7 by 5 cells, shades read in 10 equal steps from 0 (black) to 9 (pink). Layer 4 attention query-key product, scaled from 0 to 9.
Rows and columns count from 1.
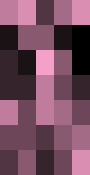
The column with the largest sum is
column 3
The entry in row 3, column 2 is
1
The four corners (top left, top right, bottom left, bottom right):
7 8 3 8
